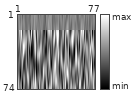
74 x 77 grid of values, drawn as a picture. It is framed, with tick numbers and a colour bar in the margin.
Histogram: bell-shaped. Seam: horizontal, 20% of the way down, the top part calmer. Slope: none. Grain: streaks running down.
